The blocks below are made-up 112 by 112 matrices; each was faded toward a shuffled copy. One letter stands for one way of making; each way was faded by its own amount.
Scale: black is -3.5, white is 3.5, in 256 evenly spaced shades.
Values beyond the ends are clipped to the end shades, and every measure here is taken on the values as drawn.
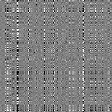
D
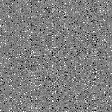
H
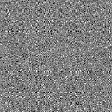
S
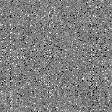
H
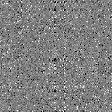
H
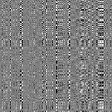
D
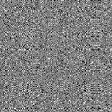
S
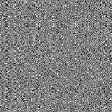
S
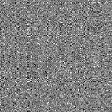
S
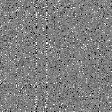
H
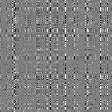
D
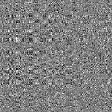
S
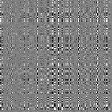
D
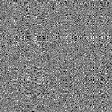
S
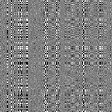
D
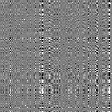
D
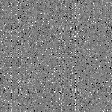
H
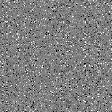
H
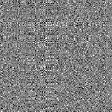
S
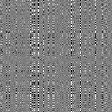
D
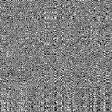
S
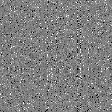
H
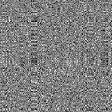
S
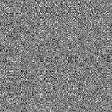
S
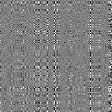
D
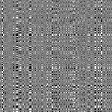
D
